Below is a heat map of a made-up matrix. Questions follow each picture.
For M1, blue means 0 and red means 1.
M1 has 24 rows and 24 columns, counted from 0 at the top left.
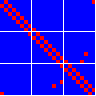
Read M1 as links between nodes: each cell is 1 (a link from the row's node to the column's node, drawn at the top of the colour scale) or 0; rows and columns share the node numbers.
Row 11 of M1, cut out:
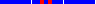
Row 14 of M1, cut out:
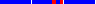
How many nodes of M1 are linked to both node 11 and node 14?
0
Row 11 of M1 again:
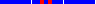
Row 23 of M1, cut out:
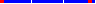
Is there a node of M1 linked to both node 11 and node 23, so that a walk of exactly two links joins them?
no
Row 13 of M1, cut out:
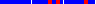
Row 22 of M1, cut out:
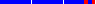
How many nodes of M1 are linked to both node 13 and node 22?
1
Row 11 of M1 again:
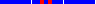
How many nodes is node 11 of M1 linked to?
2
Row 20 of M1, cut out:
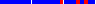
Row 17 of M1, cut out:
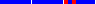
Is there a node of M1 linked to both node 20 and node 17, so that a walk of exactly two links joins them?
no
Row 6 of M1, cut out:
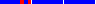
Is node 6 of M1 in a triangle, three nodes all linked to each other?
no
